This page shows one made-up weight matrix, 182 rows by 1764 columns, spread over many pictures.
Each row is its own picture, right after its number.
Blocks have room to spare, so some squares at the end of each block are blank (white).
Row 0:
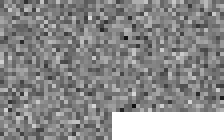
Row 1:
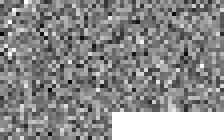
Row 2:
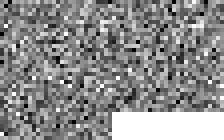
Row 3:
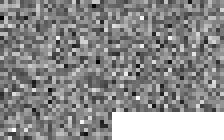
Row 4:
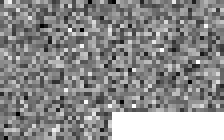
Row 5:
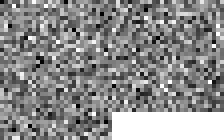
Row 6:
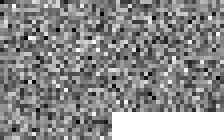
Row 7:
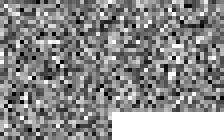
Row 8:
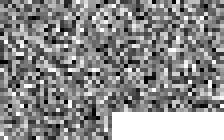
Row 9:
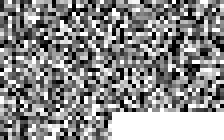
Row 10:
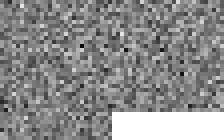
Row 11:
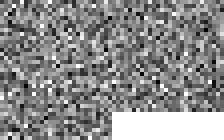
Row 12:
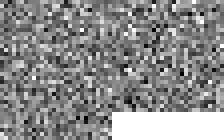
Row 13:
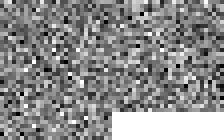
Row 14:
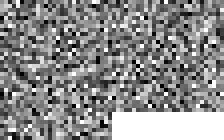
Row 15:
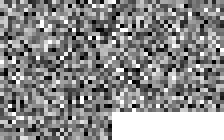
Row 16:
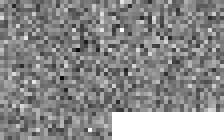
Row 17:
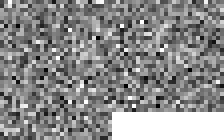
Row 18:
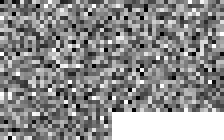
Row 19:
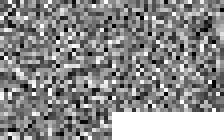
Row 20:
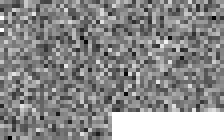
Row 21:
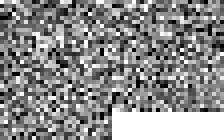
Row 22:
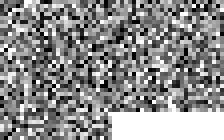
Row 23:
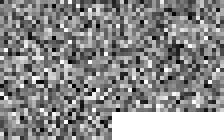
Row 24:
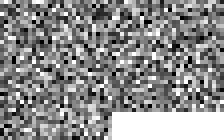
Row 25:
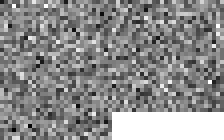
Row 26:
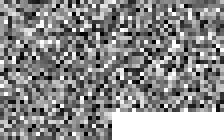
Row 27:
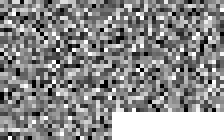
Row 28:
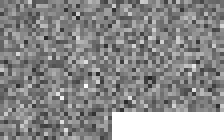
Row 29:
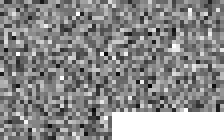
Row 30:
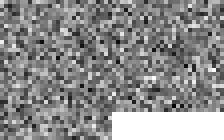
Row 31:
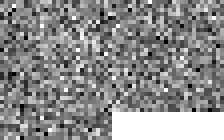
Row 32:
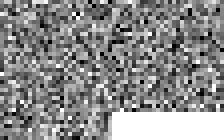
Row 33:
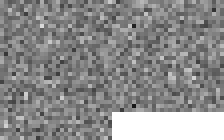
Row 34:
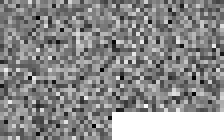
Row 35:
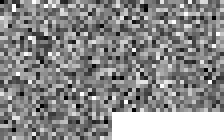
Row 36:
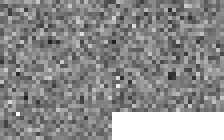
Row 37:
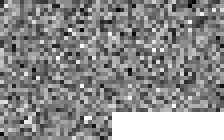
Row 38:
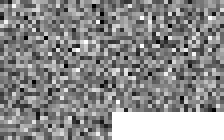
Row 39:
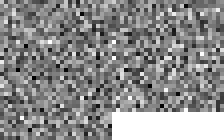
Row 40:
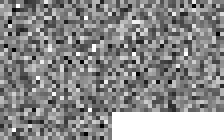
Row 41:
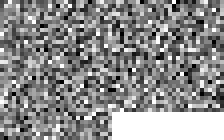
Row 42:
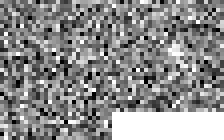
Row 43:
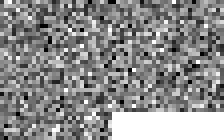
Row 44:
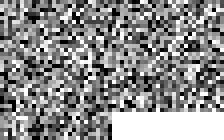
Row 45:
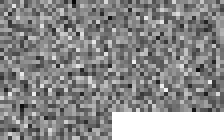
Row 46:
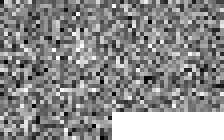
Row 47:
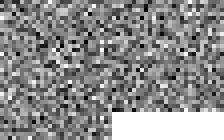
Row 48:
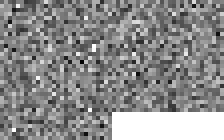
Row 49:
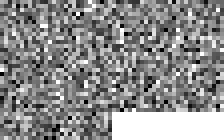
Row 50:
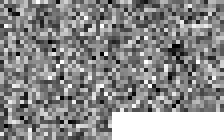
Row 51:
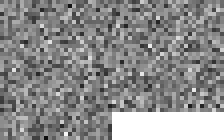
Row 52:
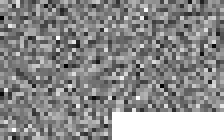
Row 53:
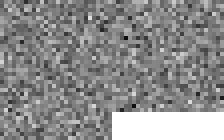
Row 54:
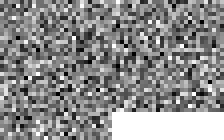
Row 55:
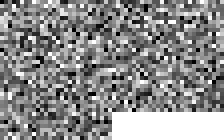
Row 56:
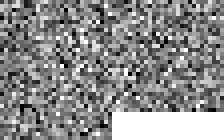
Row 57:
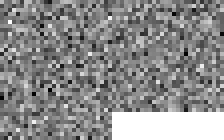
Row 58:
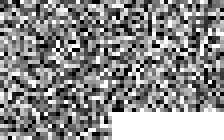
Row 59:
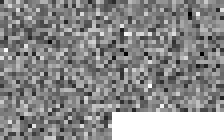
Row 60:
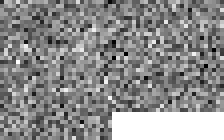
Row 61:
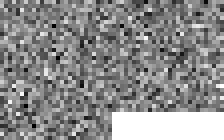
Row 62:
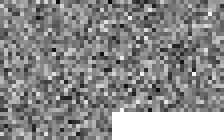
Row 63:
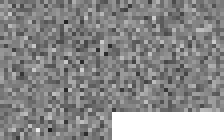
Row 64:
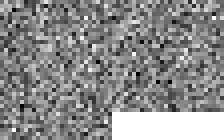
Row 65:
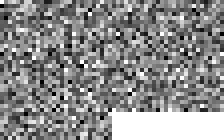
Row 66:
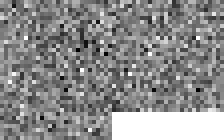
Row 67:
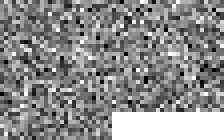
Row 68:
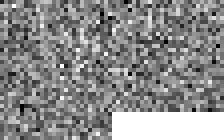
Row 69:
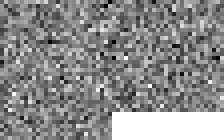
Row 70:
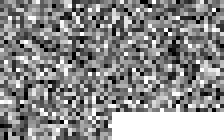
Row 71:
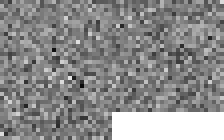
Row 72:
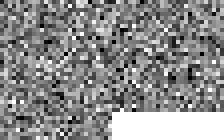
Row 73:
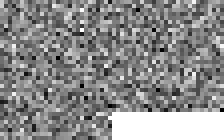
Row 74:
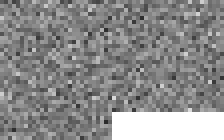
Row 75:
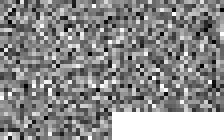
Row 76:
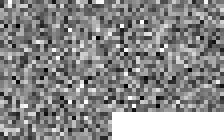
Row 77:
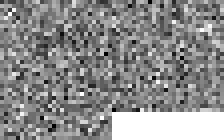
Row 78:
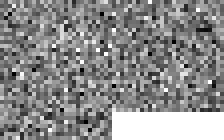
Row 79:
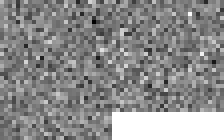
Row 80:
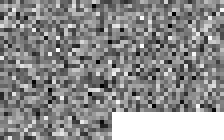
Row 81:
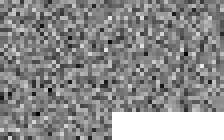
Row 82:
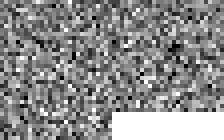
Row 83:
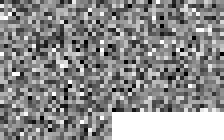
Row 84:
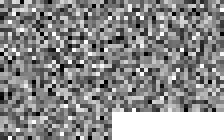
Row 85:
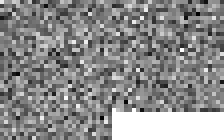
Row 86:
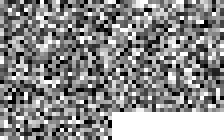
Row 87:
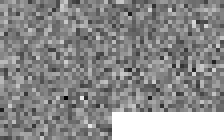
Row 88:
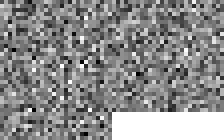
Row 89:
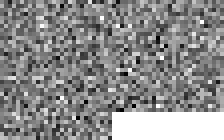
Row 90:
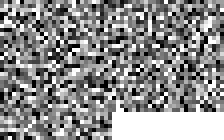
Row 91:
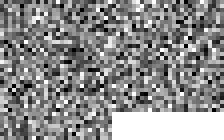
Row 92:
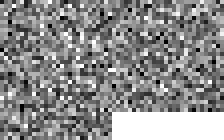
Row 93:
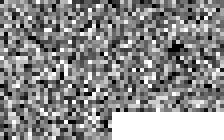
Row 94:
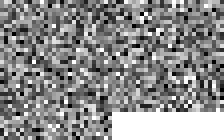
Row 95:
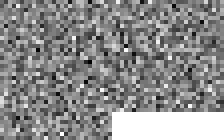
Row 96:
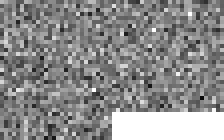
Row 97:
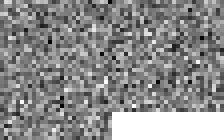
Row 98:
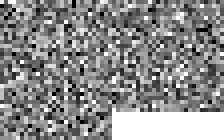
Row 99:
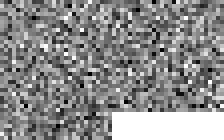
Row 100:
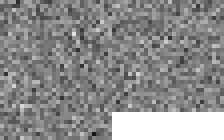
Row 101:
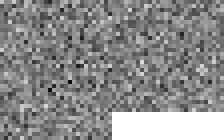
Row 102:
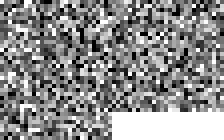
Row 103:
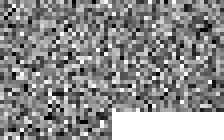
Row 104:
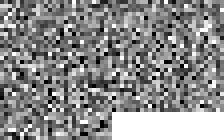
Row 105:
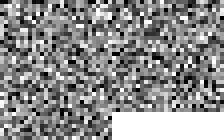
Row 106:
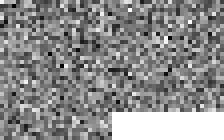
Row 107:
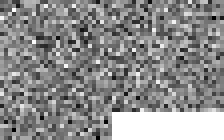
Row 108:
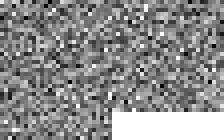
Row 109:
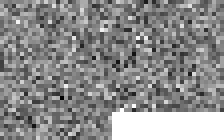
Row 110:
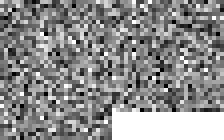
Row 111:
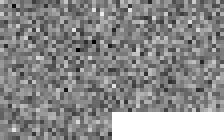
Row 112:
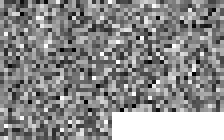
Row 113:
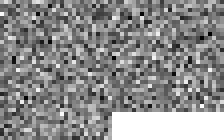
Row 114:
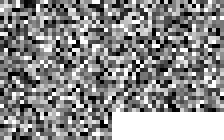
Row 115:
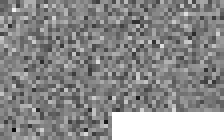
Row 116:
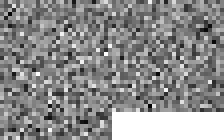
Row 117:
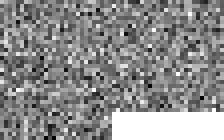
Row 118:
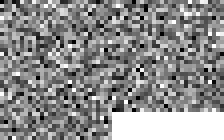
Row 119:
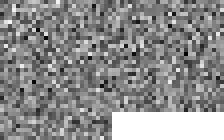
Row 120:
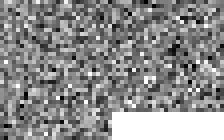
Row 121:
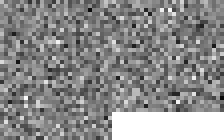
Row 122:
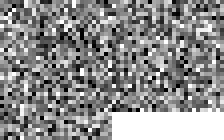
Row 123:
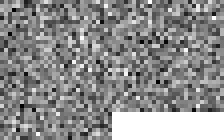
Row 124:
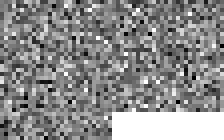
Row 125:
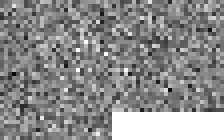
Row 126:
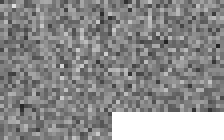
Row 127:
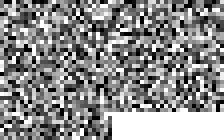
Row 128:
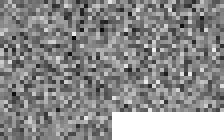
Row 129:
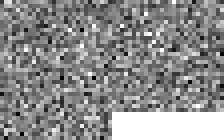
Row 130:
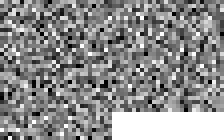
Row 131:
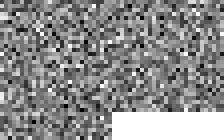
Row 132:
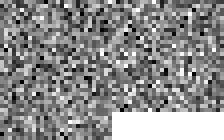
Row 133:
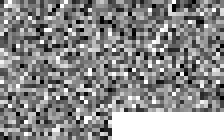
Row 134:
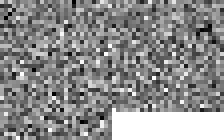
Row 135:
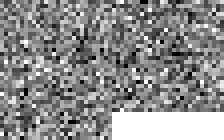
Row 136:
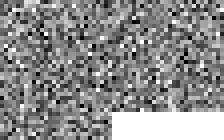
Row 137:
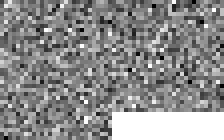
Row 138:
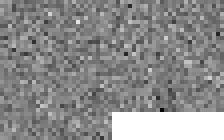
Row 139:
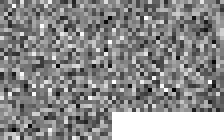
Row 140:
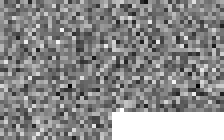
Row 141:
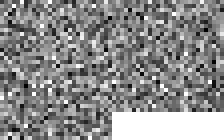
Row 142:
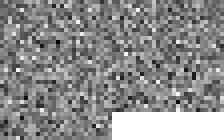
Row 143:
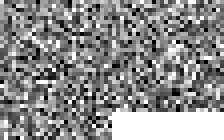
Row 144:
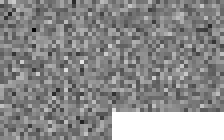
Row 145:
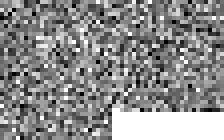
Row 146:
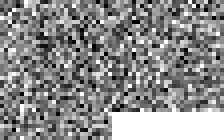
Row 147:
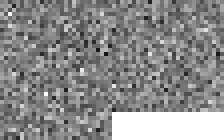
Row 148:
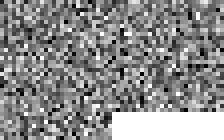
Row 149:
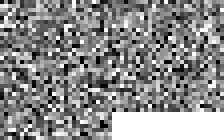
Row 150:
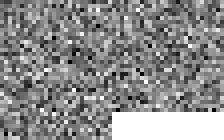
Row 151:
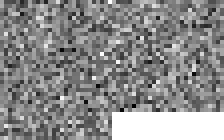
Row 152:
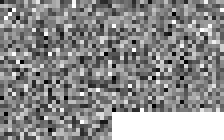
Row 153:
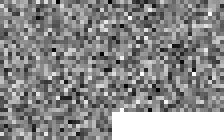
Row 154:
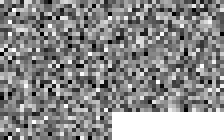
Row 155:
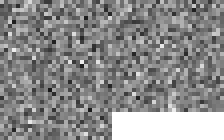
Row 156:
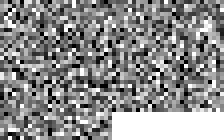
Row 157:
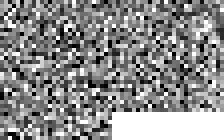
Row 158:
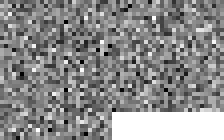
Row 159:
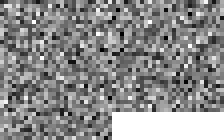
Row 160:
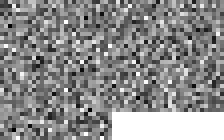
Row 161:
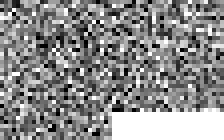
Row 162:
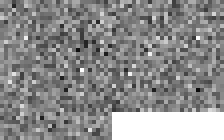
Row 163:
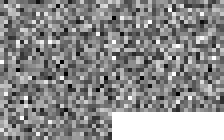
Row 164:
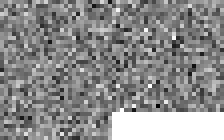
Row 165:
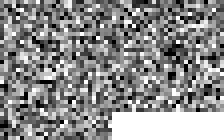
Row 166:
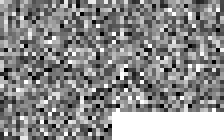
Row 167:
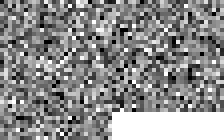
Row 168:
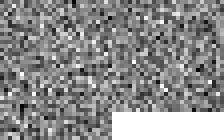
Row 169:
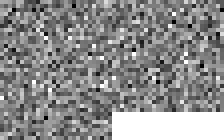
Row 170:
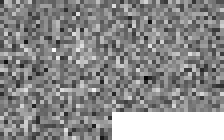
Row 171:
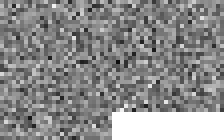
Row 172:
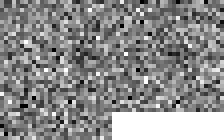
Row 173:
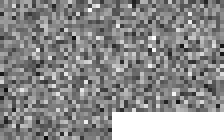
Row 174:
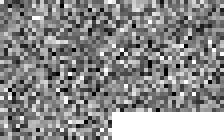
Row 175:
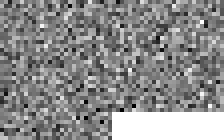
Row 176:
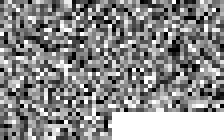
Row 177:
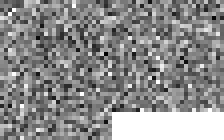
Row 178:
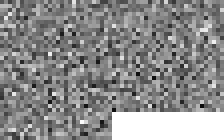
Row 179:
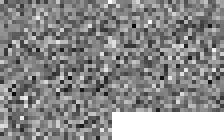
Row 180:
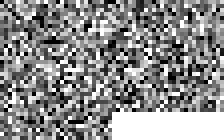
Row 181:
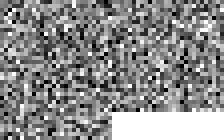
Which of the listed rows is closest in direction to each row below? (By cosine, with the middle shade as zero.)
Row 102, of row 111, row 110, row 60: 111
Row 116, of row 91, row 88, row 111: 91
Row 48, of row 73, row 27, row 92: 92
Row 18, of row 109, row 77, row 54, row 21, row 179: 77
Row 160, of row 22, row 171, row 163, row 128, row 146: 22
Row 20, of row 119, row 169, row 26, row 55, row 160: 160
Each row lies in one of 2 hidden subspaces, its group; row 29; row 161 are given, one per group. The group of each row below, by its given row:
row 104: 161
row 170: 29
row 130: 161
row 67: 29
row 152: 161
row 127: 29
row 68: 161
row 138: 161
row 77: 161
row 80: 161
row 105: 29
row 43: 29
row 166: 29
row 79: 29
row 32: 29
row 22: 161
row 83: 161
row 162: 161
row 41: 29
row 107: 161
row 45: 161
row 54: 29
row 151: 29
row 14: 161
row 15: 29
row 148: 29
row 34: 29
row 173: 29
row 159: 29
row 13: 29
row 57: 161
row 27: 161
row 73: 29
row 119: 161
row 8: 29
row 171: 29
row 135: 29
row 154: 161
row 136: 161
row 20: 161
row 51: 29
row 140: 29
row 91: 29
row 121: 29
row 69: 29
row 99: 29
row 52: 161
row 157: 161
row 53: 29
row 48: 161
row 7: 29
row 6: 161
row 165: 29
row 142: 29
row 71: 29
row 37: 29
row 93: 29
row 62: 29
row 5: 161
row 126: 161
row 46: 29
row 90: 161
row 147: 161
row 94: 29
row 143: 29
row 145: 161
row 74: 161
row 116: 161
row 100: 161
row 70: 29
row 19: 161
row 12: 29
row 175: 29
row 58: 161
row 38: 161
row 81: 161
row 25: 161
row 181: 161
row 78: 161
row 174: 29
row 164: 29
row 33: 29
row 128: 29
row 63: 161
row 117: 29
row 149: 161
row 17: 29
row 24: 29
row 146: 161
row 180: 29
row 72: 29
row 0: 29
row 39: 29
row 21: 161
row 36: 29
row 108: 161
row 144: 161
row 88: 161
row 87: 29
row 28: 29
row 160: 161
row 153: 29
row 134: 161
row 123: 161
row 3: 161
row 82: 29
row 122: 161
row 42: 29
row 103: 161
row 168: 161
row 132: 29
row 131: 161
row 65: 161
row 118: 161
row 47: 161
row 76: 29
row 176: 29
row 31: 161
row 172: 29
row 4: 29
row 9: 29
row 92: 161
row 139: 161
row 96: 29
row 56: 161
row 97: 29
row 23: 29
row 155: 161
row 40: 161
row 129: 29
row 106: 161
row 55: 161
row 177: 161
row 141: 161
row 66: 161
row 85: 161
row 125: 161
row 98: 161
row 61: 29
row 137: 29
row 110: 161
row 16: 161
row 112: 29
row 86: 29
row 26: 29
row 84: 161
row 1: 161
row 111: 161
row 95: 29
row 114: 161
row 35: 161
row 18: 161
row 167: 29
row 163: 29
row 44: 29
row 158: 161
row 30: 29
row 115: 161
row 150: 29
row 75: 161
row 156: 161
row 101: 161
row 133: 29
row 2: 29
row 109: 29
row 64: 161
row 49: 29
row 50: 29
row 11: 161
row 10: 29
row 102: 161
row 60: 29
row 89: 29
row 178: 161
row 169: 161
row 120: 29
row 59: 29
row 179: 29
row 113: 29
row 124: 29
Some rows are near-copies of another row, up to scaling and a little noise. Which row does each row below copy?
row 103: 116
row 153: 62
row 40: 48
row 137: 133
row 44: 51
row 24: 113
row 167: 72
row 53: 0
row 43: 4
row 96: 117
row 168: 45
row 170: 46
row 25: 5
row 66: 162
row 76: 17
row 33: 86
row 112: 151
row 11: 141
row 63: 158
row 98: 144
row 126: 68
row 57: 154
